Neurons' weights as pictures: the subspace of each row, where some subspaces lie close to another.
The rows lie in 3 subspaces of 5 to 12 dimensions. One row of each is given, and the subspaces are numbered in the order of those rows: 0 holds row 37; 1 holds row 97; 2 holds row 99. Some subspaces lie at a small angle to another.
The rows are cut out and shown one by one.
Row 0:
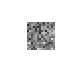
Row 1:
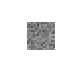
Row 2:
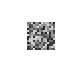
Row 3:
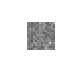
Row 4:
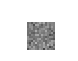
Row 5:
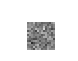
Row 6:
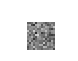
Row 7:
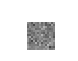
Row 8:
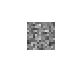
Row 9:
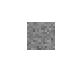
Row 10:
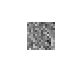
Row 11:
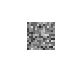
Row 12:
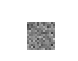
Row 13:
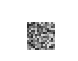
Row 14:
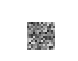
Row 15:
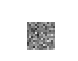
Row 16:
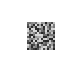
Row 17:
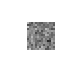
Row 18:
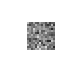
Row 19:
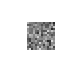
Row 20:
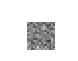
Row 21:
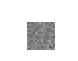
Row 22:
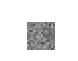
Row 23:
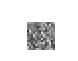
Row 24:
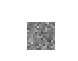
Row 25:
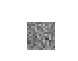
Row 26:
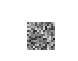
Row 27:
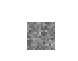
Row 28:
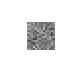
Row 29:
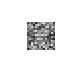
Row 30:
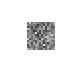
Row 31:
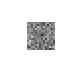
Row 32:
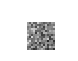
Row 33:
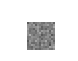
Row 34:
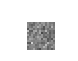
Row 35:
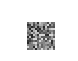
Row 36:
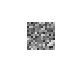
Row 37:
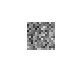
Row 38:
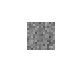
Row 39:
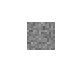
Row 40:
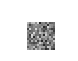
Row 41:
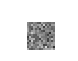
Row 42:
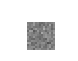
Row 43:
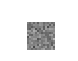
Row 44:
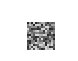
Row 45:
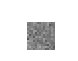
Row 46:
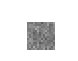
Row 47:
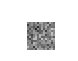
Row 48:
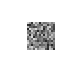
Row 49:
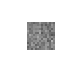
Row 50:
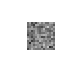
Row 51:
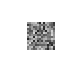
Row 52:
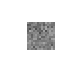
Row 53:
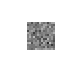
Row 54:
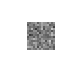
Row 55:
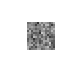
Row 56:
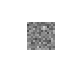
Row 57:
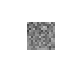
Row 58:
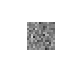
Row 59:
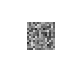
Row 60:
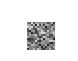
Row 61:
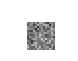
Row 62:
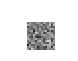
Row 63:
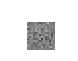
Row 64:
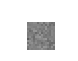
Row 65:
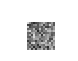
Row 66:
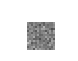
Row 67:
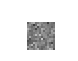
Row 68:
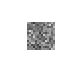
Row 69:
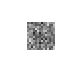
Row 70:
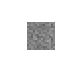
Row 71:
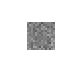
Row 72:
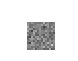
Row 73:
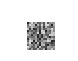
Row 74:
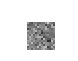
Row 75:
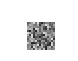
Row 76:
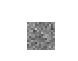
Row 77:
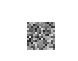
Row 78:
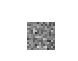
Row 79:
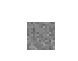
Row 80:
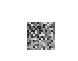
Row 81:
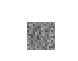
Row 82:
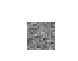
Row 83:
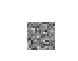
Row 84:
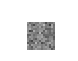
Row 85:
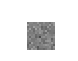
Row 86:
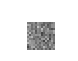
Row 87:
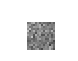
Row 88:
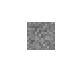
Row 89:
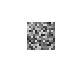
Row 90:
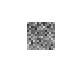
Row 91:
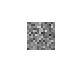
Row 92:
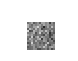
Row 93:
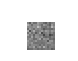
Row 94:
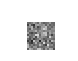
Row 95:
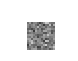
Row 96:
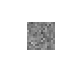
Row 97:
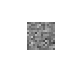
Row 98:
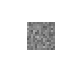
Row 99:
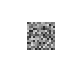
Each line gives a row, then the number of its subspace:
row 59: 1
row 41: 1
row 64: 2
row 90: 1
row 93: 1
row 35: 1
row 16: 1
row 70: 0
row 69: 2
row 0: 0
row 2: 0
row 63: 1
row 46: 2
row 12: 1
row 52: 0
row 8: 1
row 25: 1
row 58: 2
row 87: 1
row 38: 0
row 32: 1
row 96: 2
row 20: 0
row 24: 0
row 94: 1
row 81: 2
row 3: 2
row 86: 1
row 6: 1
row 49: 2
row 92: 0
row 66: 1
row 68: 2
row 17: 2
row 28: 0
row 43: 1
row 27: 2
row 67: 1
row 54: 2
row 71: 2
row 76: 0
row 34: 0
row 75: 2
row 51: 2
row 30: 1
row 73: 2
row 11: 1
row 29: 1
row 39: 0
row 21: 2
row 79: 1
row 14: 2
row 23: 2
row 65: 2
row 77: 1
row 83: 1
